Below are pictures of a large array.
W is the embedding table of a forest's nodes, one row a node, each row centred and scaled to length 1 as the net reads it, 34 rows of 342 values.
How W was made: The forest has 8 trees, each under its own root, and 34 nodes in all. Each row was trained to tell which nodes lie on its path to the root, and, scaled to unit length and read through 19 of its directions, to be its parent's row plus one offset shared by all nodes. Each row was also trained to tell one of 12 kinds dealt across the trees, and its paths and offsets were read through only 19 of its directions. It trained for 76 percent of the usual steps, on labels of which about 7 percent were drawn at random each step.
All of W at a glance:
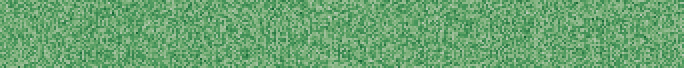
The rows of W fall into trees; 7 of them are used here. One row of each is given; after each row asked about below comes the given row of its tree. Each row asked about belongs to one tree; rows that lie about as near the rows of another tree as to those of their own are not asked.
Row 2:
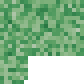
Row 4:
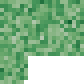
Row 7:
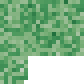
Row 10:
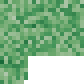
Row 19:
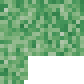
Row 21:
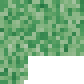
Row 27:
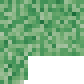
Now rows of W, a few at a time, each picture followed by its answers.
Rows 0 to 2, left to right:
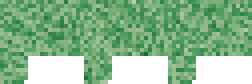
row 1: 4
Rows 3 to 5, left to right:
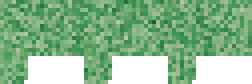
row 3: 19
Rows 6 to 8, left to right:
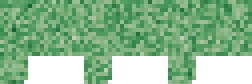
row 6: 2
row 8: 4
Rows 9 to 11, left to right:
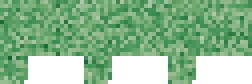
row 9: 10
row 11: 21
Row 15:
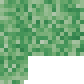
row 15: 21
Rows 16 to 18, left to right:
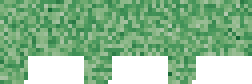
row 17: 2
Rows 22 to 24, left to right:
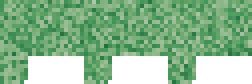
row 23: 10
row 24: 4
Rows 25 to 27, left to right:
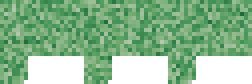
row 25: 27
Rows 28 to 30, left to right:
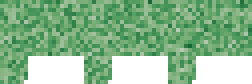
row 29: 7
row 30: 19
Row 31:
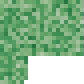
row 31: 10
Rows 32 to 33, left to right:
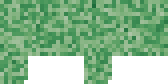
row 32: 7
